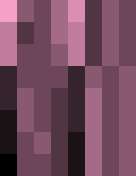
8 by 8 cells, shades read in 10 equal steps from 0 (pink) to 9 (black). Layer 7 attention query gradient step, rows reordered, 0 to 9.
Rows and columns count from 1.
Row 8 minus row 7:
1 0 1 0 0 0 0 0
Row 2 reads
2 6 5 3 2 6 4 5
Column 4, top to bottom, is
3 3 4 5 6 6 6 6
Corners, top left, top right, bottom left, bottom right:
0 5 9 4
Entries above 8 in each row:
0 0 0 0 0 0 0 1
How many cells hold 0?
1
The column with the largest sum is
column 1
